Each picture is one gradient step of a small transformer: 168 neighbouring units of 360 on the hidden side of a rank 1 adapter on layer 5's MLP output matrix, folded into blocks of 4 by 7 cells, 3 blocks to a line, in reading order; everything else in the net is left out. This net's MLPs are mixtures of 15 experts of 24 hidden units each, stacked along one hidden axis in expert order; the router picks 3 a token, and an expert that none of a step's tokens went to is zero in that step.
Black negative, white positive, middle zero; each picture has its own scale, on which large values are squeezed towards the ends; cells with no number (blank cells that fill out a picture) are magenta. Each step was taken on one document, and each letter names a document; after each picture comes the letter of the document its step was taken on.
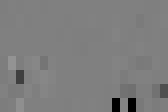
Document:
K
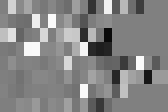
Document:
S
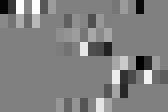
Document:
S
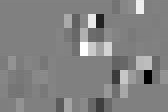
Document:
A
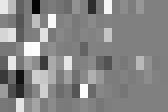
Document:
S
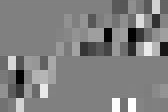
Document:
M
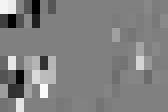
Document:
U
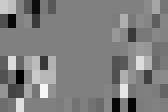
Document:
U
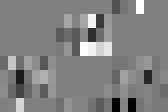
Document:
A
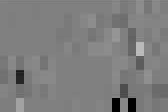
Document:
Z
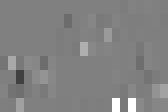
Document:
Z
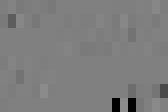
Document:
K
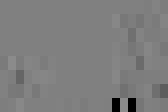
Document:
Z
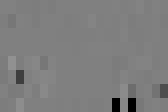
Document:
K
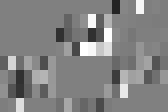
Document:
A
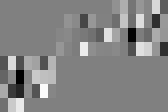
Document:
M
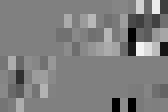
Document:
M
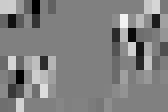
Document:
U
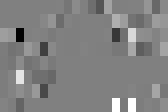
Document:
M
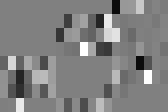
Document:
A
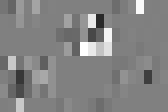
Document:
A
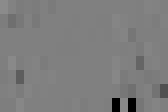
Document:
K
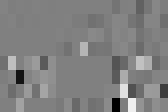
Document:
K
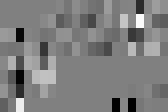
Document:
M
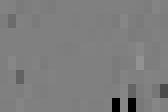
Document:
K
